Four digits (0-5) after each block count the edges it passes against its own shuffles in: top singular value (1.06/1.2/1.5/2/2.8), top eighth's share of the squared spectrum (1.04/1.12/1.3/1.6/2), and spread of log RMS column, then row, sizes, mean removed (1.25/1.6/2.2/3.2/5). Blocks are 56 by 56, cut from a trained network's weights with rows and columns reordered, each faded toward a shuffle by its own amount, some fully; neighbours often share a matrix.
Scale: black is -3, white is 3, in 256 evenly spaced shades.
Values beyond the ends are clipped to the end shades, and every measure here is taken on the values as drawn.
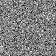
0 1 0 0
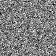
0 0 0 0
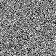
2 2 0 0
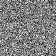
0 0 0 0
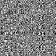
3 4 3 1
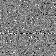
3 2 0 1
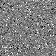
0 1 0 0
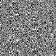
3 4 2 1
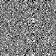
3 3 2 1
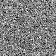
0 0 0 0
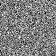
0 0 0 0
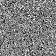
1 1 0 0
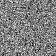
0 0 0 0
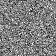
0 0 0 0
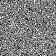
0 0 0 0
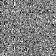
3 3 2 1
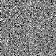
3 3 2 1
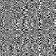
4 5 3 2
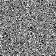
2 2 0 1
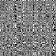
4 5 3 2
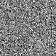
2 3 0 1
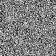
2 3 0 0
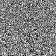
2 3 0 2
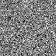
2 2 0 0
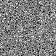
1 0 0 1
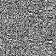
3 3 1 1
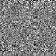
3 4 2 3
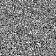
2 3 1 1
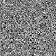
3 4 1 1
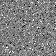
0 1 0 0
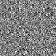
3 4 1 2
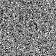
2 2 0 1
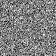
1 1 0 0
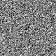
2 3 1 0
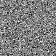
1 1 0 0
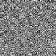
3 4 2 2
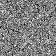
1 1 0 0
